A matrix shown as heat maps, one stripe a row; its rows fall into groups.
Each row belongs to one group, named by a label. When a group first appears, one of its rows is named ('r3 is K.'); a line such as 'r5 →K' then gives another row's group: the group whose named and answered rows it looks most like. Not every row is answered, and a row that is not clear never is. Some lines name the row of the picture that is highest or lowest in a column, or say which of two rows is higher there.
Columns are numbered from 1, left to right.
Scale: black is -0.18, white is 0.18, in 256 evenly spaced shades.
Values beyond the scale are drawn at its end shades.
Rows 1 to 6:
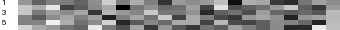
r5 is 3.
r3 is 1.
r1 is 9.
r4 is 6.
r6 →6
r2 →3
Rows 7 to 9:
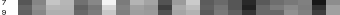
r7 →3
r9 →3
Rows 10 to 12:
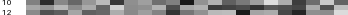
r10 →6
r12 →9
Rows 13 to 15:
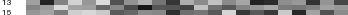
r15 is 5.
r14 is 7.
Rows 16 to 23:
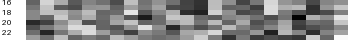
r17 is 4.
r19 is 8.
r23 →8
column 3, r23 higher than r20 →Yes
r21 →5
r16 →4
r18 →4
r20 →8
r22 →5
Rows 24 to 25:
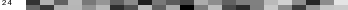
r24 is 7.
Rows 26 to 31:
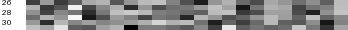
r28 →9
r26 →4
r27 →9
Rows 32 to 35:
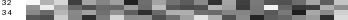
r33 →4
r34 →8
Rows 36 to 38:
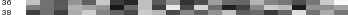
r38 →5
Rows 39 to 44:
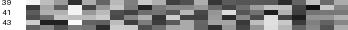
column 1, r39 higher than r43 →Yes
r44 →1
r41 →5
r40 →7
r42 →6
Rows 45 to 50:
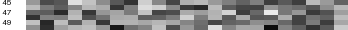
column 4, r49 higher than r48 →No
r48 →8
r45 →5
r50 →5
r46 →4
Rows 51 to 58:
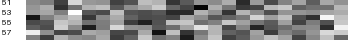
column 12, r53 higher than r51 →No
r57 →6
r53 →7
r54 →7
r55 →8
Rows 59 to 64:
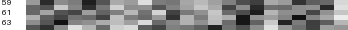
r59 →9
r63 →9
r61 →4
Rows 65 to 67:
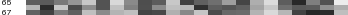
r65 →1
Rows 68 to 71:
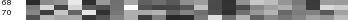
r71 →7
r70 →1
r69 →7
